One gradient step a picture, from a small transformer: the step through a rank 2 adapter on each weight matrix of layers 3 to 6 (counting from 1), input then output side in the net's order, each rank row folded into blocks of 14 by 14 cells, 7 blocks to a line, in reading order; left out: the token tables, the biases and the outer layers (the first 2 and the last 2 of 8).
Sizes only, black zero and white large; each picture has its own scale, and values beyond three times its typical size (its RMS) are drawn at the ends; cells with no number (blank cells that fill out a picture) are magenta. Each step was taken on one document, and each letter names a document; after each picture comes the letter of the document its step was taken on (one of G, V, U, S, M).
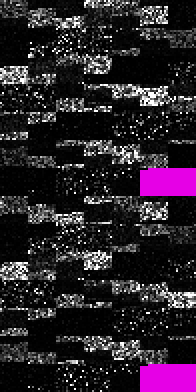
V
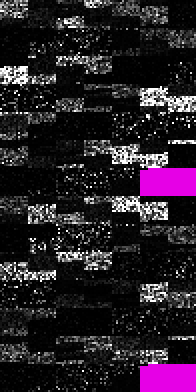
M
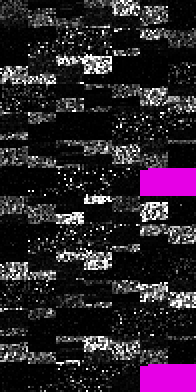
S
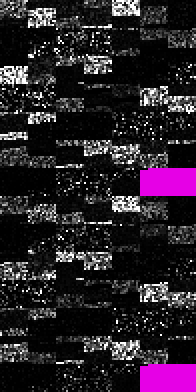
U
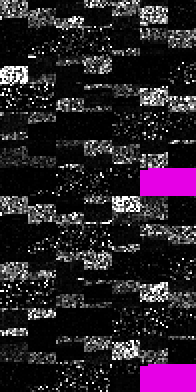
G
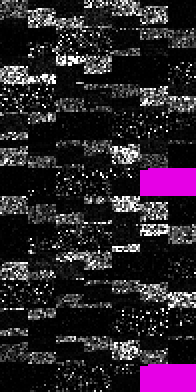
V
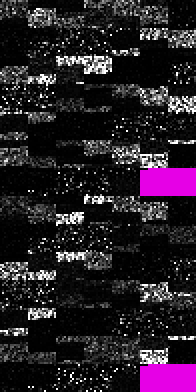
S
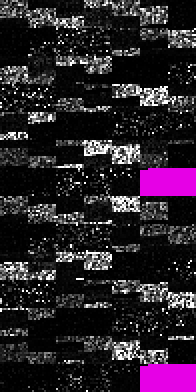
U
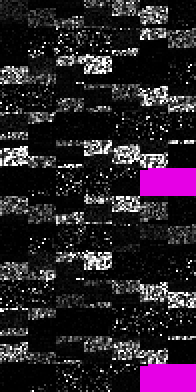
U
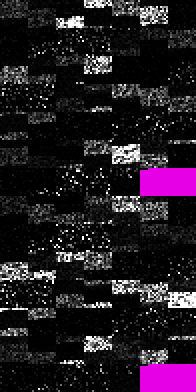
G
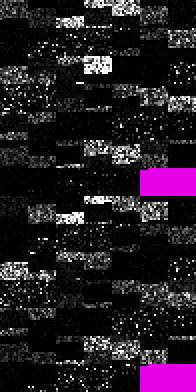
S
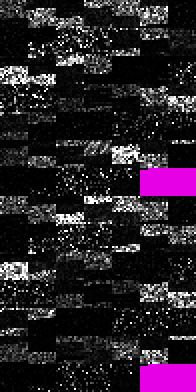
V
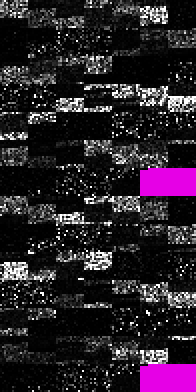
M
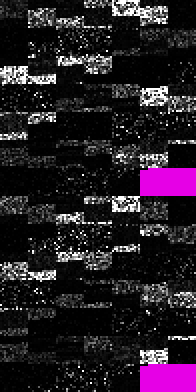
M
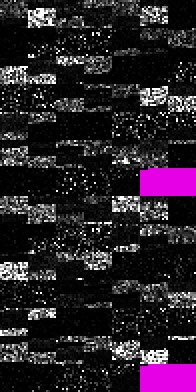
M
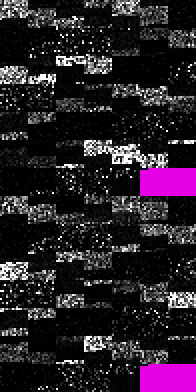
G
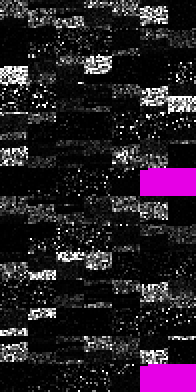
M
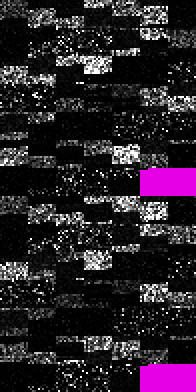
V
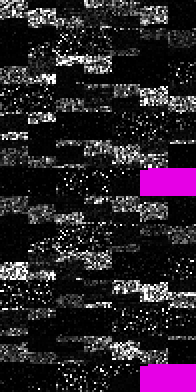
V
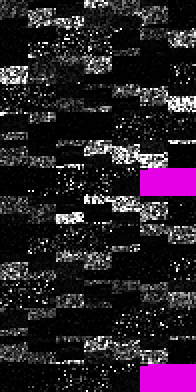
S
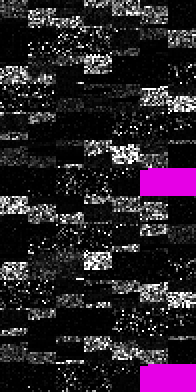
V
